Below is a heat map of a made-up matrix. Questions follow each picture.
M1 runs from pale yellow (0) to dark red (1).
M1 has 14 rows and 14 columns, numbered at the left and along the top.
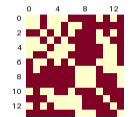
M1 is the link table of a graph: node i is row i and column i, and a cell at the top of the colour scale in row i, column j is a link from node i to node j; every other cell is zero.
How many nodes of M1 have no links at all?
0
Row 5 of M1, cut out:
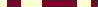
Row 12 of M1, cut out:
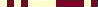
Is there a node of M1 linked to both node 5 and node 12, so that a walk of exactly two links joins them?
yes
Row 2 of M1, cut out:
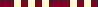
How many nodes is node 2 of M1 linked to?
9
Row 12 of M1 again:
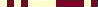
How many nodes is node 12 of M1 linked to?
7
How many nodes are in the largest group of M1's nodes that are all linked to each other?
5
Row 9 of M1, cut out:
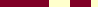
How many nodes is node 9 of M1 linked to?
10
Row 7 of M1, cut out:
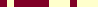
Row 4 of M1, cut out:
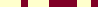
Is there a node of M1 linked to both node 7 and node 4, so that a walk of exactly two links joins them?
yes
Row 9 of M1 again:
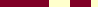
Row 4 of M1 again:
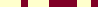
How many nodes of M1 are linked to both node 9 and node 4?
2
